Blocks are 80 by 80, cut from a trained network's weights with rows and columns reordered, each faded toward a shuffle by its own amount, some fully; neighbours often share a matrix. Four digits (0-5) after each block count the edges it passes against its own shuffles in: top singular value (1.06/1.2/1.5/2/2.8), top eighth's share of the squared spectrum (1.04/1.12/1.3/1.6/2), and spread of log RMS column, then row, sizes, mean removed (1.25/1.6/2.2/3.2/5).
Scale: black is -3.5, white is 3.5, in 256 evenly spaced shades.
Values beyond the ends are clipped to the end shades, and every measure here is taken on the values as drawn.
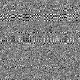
4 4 1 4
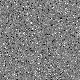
0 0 0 0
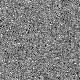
0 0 0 0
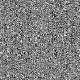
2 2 1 2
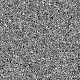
0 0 0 0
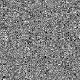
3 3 2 1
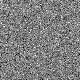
0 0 0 0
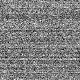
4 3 0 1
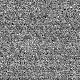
2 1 0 0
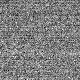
2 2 0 0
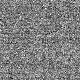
2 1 0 0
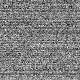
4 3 0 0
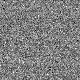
0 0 0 0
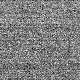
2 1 0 0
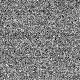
1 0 0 0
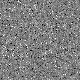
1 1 0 0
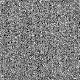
2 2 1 2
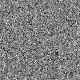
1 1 0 0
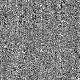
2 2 1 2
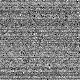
4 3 1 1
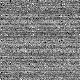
4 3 2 1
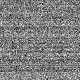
3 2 0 0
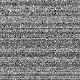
4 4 2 1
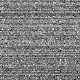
4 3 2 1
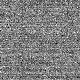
3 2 0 0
